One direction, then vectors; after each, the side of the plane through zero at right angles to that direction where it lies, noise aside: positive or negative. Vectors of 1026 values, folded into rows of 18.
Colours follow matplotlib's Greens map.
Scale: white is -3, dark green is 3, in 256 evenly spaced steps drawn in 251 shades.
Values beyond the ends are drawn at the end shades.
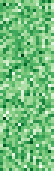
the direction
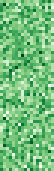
positive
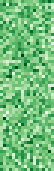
positive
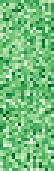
negative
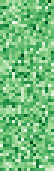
positive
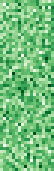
negative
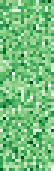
positive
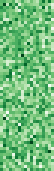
positive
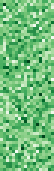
positive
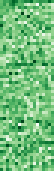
positive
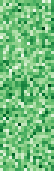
negative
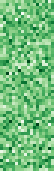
negative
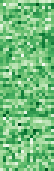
negative
